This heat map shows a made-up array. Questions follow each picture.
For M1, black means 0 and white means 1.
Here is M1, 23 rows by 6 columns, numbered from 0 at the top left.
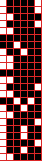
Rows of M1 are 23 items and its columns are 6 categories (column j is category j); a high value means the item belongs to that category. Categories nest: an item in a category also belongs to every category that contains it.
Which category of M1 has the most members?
0
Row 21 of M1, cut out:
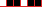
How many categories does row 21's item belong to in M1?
2
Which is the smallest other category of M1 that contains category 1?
0
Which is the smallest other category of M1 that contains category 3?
0
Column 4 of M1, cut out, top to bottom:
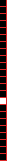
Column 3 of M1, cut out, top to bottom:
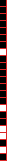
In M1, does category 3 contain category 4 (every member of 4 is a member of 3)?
no
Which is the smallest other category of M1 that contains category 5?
0
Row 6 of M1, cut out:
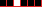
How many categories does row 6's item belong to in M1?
1
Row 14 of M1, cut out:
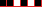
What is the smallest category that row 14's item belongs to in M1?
4
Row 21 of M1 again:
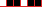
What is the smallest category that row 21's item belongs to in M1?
3
